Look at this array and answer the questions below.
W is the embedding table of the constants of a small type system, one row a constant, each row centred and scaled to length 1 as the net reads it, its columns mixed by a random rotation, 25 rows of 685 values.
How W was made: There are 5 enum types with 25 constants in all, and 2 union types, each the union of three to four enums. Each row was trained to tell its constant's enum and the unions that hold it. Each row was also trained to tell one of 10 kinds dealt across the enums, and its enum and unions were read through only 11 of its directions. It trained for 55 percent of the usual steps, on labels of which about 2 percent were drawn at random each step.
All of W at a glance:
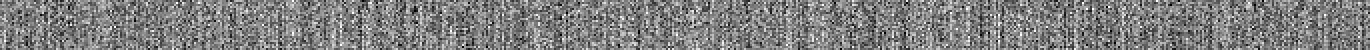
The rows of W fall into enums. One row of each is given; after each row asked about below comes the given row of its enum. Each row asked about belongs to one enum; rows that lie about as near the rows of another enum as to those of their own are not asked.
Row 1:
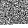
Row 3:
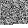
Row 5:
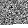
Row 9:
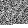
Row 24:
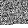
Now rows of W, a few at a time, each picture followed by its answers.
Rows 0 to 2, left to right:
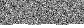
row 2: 1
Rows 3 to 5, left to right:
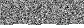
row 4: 3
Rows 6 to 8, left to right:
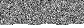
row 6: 5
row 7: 24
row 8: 9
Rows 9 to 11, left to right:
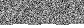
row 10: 5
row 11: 3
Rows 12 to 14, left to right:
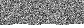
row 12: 9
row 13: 5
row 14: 1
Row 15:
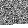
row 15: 9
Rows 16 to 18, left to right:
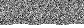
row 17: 9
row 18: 24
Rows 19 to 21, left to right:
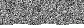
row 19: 1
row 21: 24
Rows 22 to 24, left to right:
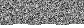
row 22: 24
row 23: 5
